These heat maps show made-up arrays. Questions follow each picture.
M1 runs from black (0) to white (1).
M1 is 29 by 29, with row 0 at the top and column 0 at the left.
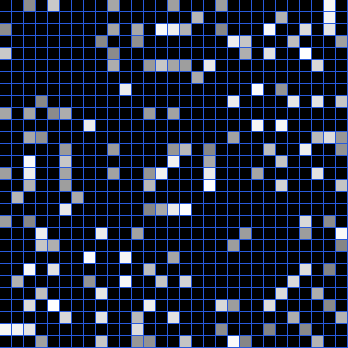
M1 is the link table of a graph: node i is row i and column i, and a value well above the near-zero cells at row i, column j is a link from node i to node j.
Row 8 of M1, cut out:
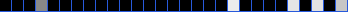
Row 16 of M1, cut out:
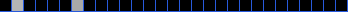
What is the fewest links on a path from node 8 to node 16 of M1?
4
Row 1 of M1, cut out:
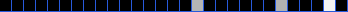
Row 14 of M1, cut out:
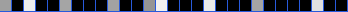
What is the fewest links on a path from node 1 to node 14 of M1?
3
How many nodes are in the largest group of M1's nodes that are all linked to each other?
4
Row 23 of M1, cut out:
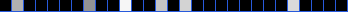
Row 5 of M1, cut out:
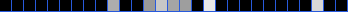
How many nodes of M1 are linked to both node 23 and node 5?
2
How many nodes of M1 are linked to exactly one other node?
1
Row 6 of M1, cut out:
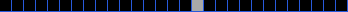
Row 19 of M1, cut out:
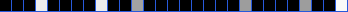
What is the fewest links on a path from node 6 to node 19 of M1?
5
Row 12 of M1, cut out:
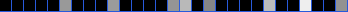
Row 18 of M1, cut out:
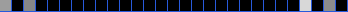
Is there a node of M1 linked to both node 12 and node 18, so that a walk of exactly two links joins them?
yes
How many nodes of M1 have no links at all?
0
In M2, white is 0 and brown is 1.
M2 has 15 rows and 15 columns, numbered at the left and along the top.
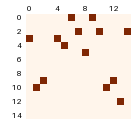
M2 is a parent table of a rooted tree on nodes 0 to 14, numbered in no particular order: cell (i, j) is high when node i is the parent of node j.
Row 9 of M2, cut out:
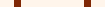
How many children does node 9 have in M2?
2
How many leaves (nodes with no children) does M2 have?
7
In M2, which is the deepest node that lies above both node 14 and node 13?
9
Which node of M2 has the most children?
2
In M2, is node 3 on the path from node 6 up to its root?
yes
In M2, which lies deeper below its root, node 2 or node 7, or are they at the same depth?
node 7
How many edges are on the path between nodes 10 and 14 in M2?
2
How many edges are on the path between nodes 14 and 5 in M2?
6
